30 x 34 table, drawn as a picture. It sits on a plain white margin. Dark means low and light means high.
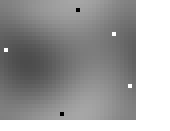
There are no regular stripes. The middle left is the ninth with the lowest average. Five lone cells stand out: three far higher and two far lower than their neighbours. A few values lie far out on both sides of the bulk. Overall the values sit about 50% of the way up the scale.
